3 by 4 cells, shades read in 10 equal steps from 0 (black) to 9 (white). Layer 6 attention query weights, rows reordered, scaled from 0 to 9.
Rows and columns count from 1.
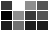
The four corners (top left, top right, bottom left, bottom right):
2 3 1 1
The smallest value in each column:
0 4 1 1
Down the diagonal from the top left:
2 5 1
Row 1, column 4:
3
